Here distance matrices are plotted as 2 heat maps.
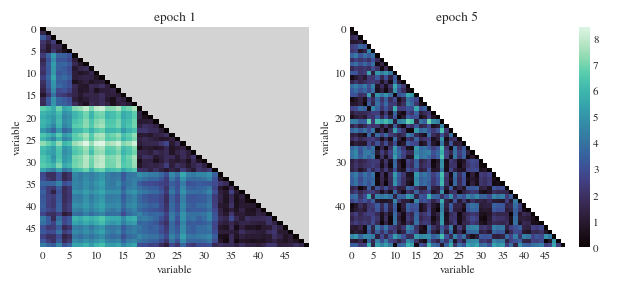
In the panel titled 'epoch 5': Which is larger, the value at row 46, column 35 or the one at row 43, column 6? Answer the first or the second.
the first
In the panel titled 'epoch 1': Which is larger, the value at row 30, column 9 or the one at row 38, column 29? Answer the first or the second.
the first
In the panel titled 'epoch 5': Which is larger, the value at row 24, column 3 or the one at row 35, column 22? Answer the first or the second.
the second
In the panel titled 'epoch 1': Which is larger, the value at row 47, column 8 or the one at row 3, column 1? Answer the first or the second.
the first
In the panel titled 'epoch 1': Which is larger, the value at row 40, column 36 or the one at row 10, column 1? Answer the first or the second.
the second
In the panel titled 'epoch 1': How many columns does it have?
50
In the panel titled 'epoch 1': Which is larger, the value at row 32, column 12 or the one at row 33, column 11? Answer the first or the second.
the first
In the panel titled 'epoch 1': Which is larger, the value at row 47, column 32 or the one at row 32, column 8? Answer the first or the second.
the second
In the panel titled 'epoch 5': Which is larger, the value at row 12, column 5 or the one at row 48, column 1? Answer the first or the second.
the first
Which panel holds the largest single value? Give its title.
epoch 1
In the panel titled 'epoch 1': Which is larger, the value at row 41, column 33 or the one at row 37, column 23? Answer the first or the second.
the second
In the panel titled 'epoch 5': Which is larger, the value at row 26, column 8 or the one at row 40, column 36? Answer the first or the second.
the first
